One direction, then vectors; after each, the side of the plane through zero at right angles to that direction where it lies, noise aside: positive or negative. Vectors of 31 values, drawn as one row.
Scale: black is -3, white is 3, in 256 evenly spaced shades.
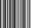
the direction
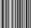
negative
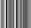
negative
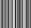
negative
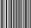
negative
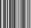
positive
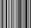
negative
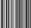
negative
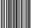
negative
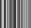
positive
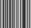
positive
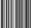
negative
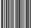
negative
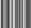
negative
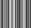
negative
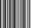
positive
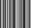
positive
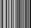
negative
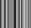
positive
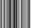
positive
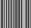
negative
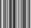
positive
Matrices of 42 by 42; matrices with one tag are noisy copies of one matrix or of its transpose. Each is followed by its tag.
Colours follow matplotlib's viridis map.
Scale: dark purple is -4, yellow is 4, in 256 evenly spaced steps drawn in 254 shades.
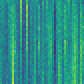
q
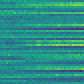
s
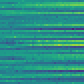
s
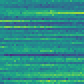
q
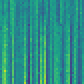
s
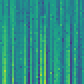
s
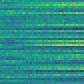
s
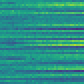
s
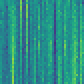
q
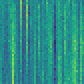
q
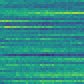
q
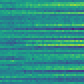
s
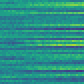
s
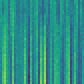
s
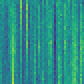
q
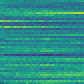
q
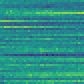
q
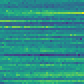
q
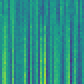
s
